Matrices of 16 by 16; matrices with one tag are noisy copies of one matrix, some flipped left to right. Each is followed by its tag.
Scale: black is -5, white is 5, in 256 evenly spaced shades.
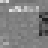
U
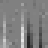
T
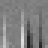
T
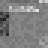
U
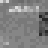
U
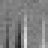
T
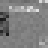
U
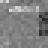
U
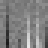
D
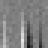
T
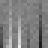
D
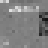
U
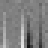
T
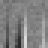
T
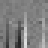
T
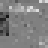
U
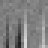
T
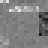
U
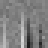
T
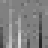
D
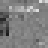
U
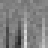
T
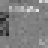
U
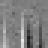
T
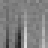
T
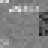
U
